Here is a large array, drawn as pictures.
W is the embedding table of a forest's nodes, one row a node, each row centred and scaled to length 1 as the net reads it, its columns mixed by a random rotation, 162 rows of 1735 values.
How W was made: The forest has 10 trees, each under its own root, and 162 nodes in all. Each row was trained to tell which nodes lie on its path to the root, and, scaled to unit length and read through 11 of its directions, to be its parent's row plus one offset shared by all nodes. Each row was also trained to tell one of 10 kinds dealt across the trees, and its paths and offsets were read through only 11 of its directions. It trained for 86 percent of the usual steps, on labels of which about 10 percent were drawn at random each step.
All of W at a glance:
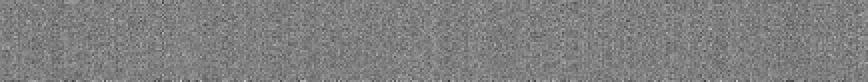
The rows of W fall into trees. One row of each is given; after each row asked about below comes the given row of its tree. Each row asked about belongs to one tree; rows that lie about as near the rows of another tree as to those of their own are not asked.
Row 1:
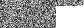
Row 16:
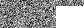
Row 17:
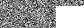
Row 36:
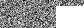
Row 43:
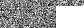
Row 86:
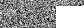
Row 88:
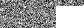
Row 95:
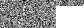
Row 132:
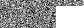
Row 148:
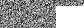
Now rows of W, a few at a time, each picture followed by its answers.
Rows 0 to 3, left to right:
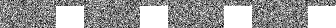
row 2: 88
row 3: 88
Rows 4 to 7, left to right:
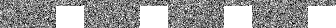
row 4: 86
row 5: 88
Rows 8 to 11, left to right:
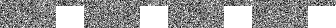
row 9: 1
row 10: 16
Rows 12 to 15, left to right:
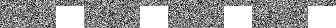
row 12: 16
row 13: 86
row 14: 43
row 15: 1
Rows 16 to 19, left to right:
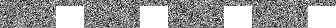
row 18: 17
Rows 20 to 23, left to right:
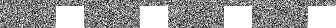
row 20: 132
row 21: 17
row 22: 86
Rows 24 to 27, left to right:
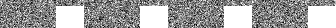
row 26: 17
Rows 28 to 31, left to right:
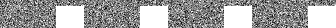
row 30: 1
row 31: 88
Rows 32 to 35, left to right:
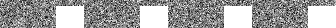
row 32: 16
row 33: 16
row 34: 43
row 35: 132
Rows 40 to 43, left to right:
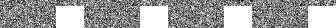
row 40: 17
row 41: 43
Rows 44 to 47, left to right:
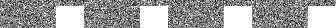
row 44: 88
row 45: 43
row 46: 132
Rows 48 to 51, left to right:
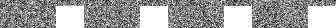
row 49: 95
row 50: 95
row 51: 88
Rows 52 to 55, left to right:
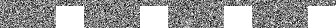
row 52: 16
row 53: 43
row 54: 16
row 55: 17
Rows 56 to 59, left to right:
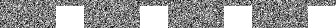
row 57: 88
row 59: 148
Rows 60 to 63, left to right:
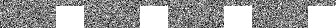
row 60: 132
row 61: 1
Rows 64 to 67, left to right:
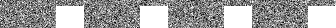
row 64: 132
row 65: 36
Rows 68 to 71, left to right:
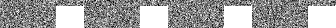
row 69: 132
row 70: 88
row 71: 43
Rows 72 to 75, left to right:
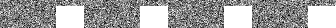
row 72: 86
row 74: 86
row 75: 36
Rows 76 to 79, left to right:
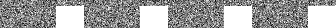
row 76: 88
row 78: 132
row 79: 88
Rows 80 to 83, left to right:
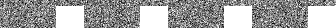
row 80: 148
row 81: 132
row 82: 86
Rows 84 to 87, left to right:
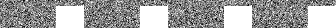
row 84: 17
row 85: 88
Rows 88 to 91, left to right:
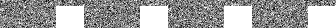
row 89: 86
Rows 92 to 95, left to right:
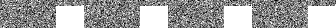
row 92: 1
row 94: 95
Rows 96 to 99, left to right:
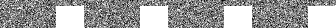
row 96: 17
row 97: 86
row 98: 86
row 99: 17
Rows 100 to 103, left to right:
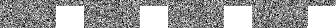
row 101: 16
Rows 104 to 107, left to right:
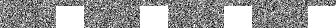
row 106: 88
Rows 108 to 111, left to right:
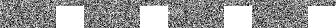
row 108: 43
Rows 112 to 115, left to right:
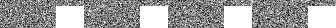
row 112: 132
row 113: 86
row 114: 16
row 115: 36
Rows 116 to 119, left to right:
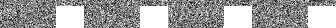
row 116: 1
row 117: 16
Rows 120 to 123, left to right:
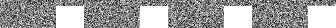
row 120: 43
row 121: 16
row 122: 148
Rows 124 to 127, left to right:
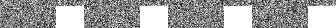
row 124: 88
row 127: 1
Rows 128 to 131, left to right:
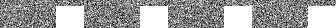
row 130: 1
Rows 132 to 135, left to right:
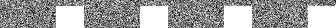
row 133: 1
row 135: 88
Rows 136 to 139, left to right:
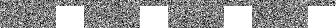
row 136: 86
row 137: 16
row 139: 16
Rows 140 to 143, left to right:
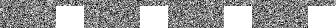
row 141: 86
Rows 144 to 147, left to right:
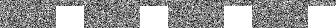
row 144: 43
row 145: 16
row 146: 88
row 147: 1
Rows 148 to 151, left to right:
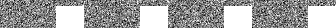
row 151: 16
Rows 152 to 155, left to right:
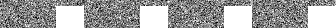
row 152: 148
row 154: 16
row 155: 132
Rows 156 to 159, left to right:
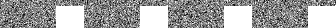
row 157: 132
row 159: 43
